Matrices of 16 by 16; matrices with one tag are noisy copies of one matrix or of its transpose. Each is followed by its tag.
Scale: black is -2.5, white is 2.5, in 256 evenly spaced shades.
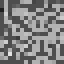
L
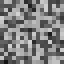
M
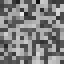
M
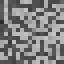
L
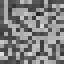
L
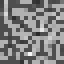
L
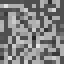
L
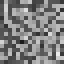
L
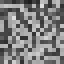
L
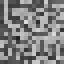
L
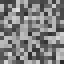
M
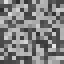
M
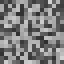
M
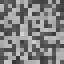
M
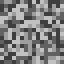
M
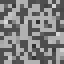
M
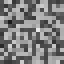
M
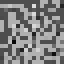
L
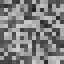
M
